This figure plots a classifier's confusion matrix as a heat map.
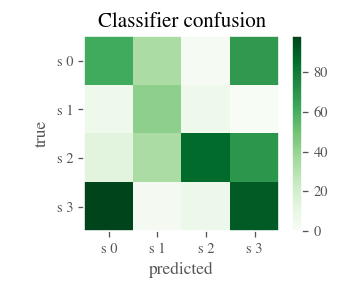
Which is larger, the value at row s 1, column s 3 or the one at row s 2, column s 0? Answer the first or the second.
the second
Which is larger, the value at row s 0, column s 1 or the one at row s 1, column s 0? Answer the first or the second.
the first
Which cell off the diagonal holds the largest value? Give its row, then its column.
s 3, s 0
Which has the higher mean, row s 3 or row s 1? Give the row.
s 3
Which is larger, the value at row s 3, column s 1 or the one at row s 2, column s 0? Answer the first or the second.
the second
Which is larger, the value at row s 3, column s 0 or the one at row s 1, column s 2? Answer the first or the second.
the first
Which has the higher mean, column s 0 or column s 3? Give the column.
s 3
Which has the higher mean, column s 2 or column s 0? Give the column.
s 0
